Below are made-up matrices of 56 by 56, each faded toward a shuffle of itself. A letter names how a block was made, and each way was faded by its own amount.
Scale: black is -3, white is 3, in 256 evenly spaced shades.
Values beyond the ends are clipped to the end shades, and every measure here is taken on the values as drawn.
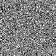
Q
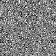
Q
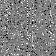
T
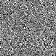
Q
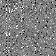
T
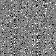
T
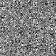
Q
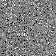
T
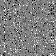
T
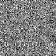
Q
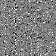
T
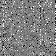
T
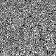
Q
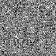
Q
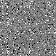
T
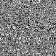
Q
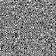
Q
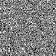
Q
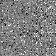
T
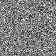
Q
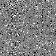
T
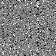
T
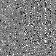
T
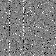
T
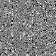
T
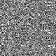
Q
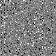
T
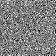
Q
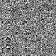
Q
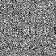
Q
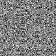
Q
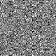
Q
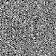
Q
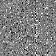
T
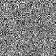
Q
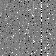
T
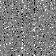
T
